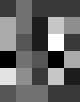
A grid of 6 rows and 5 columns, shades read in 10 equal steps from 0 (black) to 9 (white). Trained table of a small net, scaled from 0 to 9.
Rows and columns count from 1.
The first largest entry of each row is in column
2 4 4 5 1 2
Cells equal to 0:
2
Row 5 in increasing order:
1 2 5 7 8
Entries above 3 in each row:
1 4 2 2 3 2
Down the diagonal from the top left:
2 4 1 0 1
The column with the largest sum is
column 4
